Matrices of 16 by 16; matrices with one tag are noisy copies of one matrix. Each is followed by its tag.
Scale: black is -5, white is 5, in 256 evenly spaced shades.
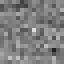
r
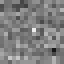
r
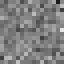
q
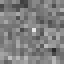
r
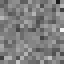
q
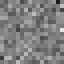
q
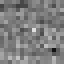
r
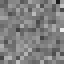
q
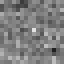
r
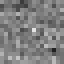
r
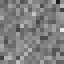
q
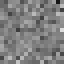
q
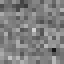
r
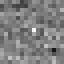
r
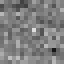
r
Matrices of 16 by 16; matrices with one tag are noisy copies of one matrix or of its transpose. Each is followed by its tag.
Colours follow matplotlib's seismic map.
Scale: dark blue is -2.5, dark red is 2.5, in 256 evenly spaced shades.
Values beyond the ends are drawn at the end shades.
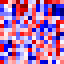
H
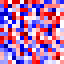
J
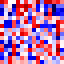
H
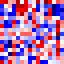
H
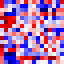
H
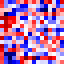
H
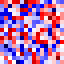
J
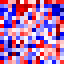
H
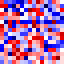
J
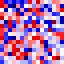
J
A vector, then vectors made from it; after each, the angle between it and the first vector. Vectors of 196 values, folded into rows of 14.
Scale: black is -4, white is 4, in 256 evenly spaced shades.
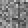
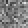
partly opposed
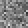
partly aligned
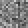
nearly parallel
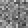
nearly parallel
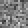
partly opposed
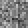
nearly parallel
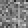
nearly opposite
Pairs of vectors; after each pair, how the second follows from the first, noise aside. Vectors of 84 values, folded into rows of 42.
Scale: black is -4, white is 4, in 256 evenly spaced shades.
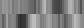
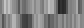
reversed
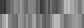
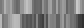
reversed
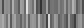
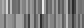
shuffled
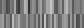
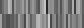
shuffled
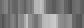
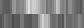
reversed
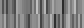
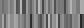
shuffled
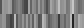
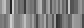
reversed
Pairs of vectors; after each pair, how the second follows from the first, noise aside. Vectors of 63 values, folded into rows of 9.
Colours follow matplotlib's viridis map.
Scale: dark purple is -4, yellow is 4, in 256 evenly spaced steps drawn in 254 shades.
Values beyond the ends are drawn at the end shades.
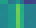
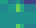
partly zeroed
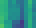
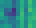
wrapped around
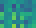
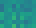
shrunk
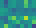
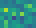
wrapped around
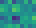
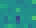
partly zeroed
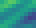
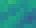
shrunk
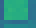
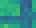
wrapped around
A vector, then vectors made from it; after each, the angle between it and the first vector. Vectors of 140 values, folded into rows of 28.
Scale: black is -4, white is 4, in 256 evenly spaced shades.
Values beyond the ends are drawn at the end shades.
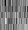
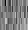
nearly parallel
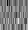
orthogonal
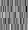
orthogonal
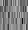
orthogonal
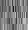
partly aligned
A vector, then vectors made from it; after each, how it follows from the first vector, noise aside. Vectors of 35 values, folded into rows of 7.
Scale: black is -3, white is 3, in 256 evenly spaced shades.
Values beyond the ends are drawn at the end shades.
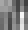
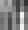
copied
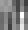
copied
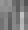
shrunk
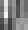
reversed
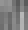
shrunk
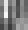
reversed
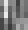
reversed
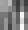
copied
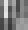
reversed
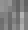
shrunk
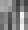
copied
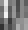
reversed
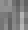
shrunk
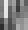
reversed
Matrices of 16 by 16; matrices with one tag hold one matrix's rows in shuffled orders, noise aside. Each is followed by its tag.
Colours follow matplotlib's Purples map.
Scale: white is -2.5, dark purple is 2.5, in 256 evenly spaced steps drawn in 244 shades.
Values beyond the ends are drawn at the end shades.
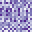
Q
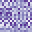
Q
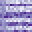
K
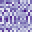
Q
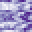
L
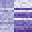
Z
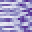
L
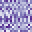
Q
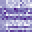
K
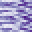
L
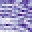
L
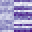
Z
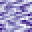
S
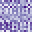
Q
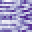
L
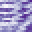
L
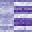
Z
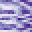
L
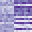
Z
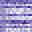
K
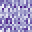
Q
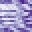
L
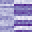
Z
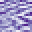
S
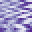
S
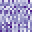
Q
